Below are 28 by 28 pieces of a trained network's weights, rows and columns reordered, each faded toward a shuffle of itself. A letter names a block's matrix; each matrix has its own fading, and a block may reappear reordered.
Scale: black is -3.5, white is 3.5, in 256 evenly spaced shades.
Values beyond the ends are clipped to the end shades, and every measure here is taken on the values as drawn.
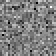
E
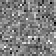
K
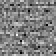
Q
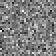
K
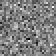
K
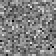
K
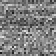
Q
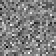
K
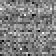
Q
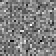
E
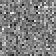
E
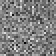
K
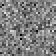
E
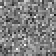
K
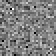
E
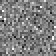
K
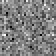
E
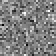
K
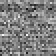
Q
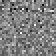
E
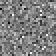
K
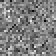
E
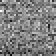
Q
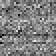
Q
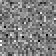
E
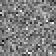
K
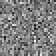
K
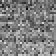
Q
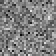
K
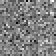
E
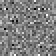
E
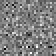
E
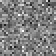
E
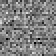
Q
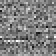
Q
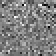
E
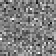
E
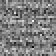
Q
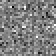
E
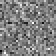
K
